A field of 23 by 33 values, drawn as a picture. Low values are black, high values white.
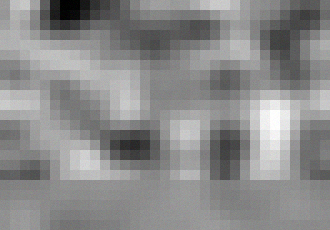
Odd rows or columns: none. Grain: blotchy. Seam: horizontal, 80% of the way down, the bottom part calmer. Lone odd cells: none. Mirror symmetry: none. Ninth with the highest average: middle right.
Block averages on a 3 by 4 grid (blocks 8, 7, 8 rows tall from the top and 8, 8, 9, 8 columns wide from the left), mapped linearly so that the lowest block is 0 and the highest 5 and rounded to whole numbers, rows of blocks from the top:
2 1 2 0
3 2 2 5
2 2 2 3
